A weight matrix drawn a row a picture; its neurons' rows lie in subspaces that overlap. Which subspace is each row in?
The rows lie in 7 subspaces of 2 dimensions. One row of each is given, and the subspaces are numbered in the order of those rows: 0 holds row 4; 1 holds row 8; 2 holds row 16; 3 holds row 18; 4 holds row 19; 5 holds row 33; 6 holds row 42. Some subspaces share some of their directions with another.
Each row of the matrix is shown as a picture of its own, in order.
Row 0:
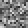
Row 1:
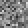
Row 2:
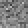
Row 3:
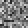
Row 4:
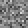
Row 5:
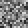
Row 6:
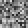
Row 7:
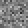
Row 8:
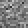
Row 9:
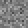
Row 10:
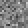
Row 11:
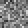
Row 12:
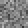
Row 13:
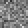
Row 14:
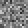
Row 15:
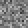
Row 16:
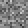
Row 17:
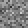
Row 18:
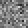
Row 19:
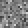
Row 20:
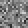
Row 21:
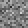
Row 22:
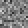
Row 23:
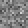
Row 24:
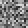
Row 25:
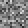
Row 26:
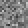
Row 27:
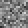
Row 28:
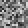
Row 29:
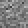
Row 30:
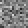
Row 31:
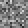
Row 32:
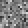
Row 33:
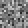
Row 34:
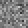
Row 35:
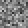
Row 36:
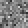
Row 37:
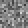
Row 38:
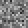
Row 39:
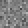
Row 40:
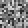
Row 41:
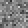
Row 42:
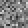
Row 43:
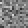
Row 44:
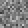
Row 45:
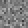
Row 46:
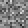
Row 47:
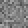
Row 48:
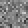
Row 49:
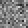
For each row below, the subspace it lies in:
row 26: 6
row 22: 3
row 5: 0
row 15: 0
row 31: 2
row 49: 3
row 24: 3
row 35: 6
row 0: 0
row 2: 1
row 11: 5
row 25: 2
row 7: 2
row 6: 1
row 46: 2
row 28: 6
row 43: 2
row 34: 3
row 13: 5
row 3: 3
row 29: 1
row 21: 1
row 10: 6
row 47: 3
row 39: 4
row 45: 4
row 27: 0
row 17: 1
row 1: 6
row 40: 5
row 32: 4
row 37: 5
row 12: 5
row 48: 0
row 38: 1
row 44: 6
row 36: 4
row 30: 2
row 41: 4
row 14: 6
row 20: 0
